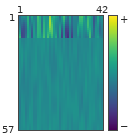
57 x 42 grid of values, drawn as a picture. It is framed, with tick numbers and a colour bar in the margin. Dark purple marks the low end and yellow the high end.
The distribution is heavy-tailed on both sides. A horizontal seam about 20% of the way down splits the table, and the bottom part is calmer. Overall the values sit about 50% of the way up the scale. Neither half mirrors the other. The grain runs up and down. There is no overall slope.
